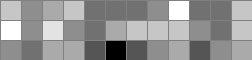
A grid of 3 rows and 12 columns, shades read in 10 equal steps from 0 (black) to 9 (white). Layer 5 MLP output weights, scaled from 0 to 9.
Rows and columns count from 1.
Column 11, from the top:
4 4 5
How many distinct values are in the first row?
5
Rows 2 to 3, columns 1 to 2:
9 5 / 5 4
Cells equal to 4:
8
